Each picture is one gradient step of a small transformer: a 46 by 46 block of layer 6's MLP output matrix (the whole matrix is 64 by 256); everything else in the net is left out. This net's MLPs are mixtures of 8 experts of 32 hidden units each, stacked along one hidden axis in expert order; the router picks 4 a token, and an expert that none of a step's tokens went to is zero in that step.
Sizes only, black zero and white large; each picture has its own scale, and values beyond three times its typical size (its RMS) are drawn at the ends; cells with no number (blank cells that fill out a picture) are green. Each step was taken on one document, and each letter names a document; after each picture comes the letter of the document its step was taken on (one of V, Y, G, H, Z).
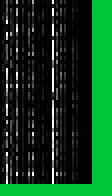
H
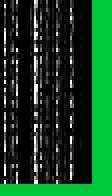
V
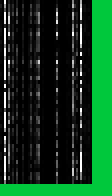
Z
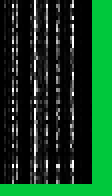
V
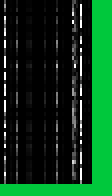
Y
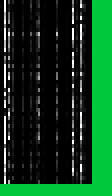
Z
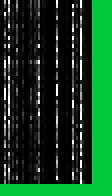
Z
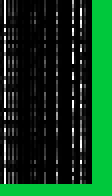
Y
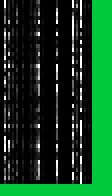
Z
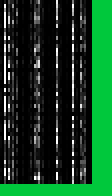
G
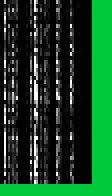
V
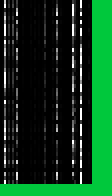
Y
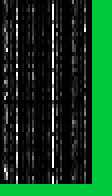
H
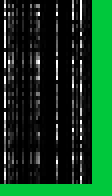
Z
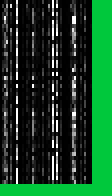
H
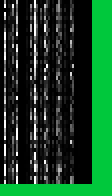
V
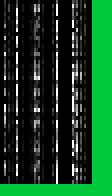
G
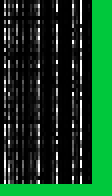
Z
